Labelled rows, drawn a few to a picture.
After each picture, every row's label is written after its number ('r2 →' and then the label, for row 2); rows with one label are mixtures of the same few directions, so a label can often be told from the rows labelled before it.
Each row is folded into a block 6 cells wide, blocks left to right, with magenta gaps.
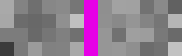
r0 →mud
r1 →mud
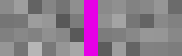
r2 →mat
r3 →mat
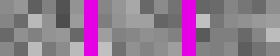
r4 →mat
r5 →mud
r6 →mat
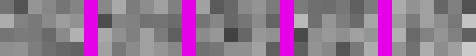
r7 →mat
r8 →mat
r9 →mud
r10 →mat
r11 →mud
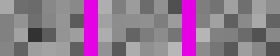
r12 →mud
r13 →mud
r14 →mat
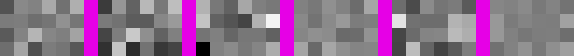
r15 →mud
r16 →mud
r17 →mud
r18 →mat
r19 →mat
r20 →mud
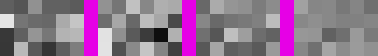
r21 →mat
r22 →mat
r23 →mud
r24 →mud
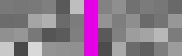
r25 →mat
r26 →mat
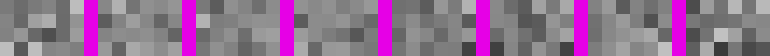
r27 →mat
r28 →mat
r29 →mat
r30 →mat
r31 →mud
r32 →mud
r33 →mat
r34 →mud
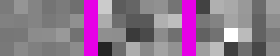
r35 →mat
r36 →mud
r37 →mud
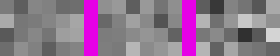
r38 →mat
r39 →mat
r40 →mat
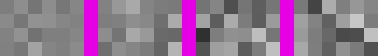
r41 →mat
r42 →mud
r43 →mat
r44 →mat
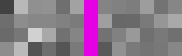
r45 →mud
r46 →mud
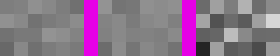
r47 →mat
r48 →mud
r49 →mud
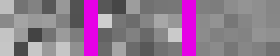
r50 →mud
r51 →mat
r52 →mat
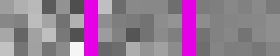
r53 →mud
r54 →mud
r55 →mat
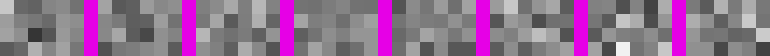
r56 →mud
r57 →mud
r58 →mat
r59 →mat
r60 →mud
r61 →mat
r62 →mat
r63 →mat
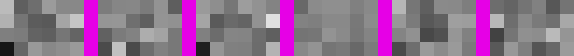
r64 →mud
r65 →mat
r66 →mud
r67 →mud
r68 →mud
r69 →mat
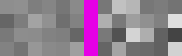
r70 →mat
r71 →mud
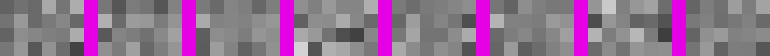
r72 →mud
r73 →mat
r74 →mat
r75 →mat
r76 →mud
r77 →mat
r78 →mat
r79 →mud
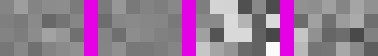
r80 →mat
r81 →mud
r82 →mud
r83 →mat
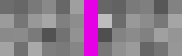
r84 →mat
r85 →mat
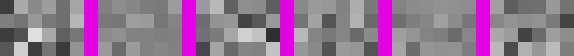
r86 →mud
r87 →mat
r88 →mat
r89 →mat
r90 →mat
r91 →mud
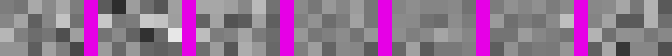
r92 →mat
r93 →mat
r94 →mat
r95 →mat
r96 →mat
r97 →mud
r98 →mat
